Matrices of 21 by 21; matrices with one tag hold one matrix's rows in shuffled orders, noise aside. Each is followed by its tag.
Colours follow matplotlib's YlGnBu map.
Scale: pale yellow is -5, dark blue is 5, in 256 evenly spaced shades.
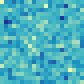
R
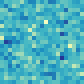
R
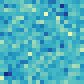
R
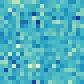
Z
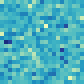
R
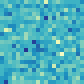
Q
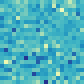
Q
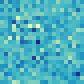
Z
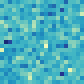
R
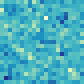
R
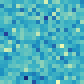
Q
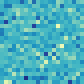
Q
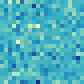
Z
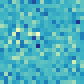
Z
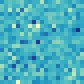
Z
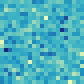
R
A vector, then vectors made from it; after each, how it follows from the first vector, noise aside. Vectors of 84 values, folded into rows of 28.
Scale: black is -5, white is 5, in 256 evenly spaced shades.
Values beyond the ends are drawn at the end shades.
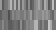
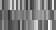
scaled up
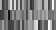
scaled up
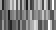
scaled up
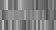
reversed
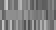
reversed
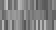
reversed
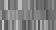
reversed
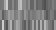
reversed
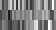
scaled up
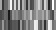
scaled up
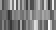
scaled up
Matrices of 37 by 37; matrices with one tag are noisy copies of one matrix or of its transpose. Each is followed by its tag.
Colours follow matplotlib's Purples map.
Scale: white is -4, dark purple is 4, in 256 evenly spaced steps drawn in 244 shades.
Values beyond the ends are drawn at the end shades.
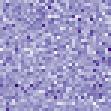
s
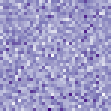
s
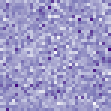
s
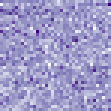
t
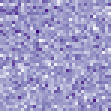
t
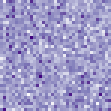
t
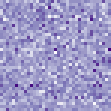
s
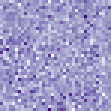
s
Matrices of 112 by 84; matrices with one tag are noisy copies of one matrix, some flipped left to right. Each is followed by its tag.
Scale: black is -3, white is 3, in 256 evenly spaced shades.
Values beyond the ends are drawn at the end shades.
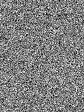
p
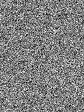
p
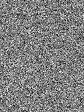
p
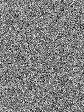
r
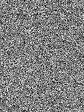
p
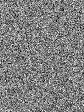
r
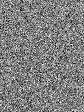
r
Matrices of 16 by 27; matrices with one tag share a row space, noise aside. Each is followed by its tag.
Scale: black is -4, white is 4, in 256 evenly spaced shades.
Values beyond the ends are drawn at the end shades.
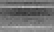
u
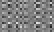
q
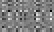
q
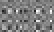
q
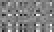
q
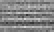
u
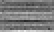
u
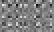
q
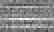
u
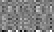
q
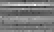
u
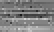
u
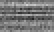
u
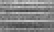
u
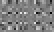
q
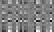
q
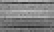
u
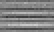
u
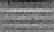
u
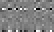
q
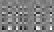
q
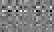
q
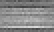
u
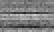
u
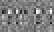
q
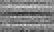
u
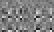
q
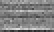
u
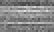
u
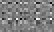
q
